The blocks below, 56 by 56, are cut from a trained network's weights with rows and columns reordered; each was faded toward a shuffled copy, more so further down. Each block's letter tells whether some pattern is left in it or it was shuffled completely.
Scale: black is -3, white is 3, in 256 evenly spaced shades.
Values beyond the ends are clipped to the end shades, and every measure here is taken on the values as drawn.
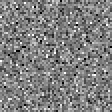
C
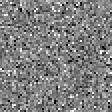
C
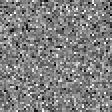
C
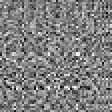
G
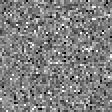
C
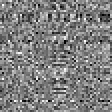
G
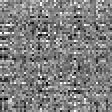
G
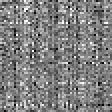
G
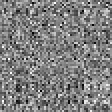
G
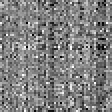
G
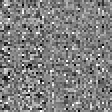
G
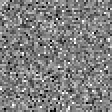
C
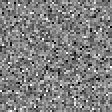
C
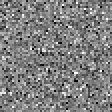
C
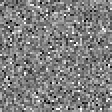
C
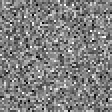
C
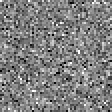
C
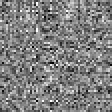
G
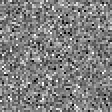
C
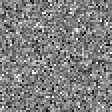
C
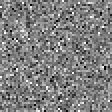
C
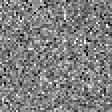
C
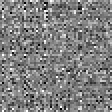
G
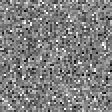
C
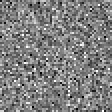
C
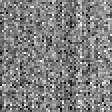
G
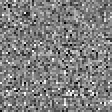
G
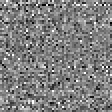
G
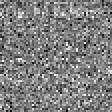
G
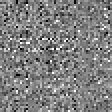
G
